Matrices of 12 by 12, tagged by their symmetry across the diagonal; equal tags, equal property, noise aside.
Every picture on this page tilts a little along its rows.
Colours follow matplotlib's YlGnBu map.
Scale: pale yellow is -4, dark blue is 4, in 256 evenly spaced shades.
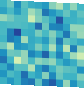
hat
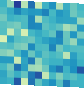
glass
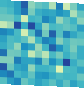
hat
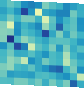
hat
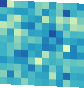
glass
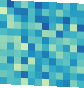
hat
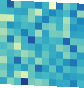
glass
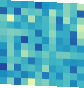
glass
